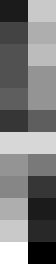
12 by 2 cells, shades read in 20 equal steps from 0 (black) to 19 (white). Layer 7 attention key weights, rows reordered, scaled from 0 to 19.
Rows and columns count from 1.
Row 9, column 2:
4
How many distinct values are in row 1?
2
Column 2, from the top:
15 13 14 11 11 7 16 9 4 2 3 0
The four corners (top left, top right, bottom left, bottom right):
2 15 19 0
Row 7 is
16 16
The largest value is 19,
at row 12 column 1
